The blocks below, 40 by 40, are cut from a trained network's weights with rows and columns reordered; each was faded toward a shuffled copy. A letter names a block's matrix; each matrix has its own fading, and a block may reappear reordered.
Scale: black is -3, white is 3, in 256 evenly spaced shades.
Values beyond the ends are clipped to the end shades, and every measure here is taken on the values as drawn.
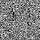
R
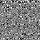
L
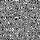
L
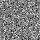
R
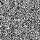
R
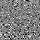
L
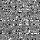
L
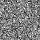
R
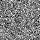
R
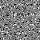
L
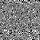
L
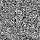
R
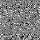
L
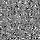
L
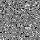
L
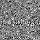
L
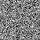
R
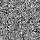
R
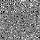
L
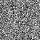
R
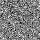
R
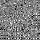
L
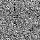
R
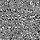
L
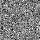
R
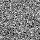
R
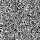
R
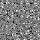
L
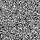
R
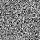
R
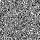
R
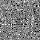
L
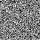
R
